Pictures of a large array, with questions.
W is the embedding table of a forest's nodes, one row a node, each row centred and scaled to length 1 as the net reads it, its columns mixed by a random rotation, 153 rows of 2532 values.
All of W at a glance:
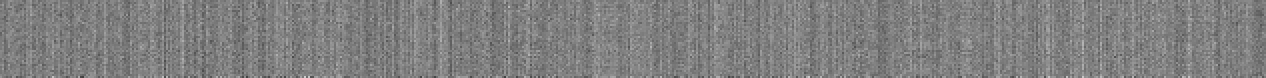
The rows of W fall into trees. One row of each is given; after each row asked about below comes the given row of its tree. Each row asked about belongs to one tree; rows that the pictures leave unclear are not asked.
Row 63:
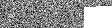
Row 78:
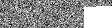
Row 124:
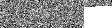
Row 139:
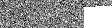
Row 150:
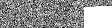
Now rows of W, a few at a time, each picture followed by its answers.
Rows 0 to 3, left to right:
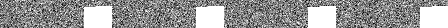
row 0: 78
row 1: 78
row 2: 139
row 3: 63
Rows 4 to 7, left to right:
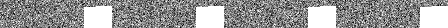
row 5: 63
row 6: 78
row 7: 63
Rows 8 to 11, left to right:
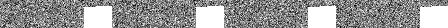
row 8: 139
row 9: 139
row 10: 139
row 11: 78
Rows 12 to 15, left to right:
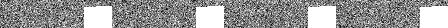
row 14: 78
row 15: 78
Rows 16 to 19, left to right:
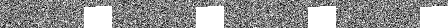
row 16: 139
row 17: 139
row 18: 150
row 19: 63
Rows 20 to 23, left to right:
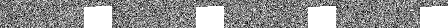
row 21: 78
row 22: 150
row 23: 63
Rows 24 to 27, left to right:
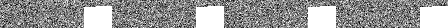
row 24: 139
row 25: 124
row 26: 78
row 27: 150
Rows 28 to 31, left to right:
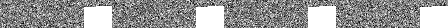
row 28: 150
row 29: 139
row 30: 124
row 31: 150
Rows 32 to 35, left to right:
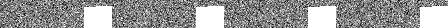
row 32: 78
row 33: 78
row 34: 139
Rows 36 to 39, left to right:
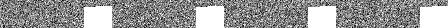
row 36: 139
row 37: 139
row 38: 63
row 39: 63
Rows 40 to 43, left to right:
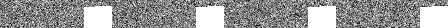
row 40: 78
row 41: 139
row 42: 139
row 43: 150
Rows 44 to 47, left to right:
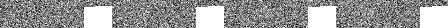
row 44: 63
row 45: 78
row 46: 124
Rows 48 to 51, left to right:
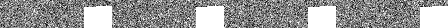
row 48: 78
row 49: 139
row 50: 139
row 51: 150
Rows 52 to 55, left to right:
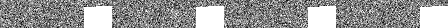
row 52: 150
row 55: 78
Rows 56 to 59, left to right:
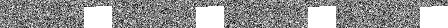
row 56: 150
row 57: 139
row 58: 139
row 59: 78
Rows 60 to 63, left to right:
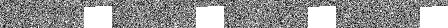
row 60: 139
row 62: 78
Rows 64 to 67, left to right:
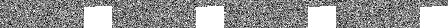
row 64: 78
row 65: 139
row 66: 124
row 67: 78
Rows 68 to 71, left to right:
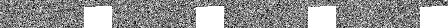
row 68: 124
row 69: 150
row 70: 78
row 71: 78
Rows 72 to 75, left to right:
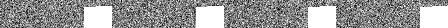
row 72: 63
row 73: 63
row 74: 139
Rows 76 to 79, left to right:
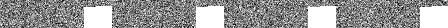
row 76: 139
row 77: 124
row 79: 78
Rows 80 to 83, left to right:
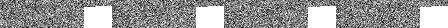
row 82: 78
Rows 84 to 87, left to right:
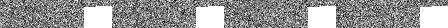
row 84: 139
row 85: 139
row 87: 78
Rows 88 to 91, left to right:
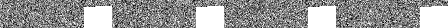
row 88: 139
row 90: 139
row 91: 78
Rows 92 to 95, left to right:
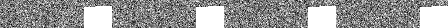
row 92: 78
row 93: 150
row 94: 139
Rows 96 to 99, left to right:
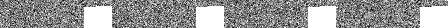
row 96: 139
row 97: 78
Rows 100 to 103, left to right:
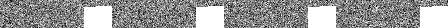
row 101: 63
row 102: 124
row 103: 124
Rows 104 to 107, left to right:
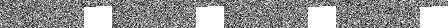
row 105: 78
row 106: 78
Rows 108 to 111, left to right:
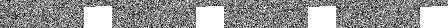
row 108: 78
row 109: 63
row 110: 124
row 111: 63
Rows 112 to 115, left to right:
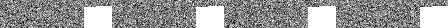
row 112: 150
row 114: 139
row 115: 150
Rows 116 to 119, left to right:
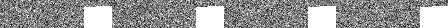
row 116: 78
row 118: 78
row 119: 124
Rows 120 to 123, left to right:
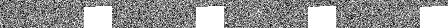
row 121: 63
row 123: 78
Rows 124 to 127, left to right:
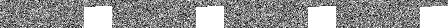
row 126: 150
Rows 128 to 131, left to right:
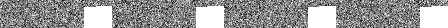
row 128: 139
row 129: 139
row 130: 63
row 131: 139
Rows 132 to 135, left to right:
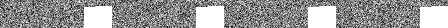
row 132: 63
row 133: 139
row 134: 78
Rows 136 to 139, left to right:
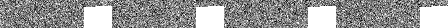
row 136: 139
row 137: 78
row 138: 139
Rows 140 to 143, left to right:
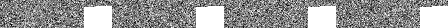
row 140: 78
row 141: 150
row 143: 139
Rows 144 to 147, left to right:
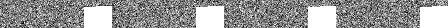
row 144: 150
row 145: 78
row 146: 78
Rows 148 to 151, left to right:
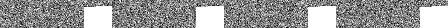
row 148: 150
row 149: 63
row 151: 139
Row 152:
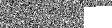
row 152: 139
